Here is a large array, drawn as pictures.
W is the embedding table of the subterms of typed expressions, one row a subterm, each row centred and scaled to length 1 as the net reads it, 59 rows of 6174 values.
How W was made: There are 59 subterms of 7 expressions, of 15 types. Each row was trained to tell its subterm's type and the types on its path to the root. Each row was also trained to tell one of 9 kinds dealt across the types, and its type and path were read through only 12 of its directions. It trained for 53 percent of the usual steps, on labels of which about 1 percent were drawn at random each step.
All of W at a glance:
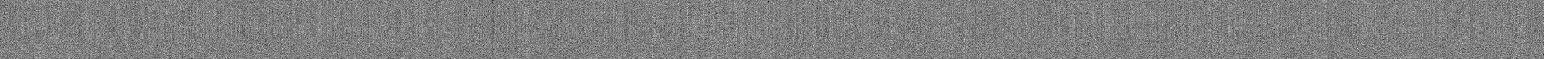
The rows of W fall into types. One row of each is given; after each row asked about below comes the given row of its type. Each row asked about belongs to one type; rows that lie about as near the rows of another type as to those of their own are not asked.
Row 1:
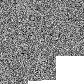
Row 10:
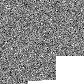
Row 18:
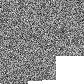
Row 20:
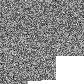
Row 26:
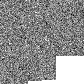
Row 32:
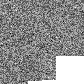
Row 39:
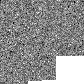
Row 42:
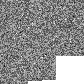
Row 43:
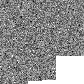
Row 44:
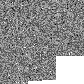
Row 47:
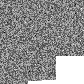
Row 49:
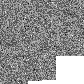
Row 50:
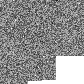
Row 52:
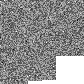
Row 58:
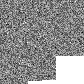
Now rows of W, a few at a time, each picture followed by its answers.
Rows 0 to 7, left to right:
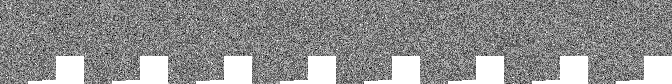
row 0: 58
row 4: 52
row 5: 26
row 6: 49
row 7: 42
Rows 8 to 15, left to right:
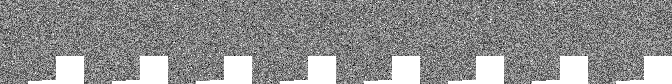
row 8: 32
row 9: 42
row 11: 42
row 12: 58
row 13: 58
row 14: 42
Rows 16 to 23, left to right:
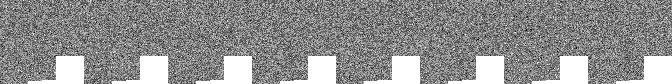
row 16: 10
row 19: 44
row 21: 44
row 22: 1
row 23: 44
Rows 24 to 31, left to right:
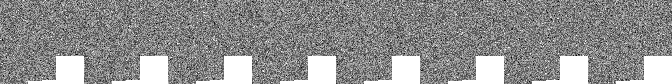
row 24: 52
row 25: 20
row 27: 18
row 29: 18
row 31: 18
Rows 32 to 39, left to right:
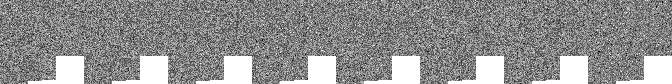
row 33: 20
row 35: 20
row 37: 58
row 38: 20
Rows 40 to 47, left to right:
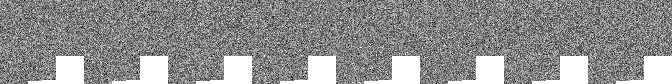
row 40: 32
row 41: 52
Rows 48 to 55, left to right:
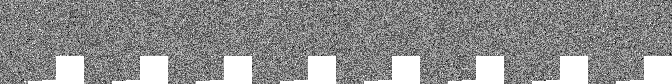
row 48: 32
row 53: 50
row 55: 1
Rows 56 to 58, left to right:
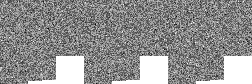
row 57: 18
